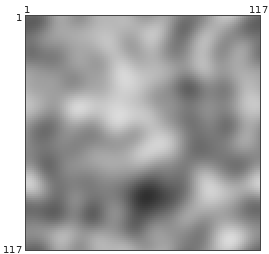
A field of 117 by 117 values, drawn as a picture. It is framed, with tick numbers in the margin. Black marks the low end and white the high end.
No single row or column stands out from its neighbours. The values follow a bell shape. The bottom middle is the ninth with the lowest average. The field is smooth, with broad soft blobs.
